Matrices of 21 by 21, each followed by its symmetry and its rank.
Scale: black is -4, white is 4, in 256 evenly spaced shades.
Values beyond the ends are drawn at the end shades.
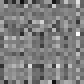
neither, rank three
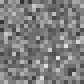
symmetric, full rank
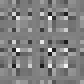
symmetric, rank two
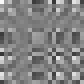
symmetric, rank two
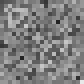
symmetric, full rank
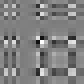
symmetric, rank one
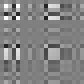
symmetric, rank one
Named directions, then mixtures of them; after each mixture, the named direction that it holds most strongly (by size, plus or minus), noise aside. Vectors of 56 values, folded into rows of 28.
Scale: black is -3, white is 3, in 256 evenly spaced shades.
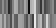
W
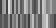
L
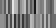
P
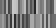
P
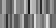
W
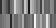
W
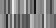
P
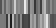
L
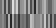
P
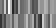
W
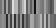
P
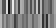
L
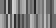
P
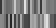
L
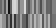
P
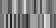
P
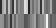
L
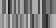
L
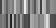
L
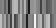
W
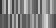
L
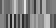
P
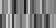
W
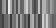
L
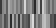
L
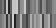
P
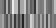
P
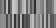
P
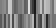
W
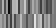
W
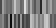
L
